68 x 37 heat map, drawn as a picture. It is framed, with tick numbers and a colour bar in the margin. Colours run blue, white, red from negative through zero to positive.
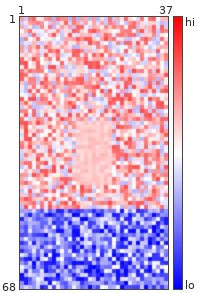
No regular stripes run through it. The centre is the smoothest part. A horizontal seam about 70% of the way down splits the table, and the top part is higher. An odd patch, calmer than its surroundings, sits in the centre.
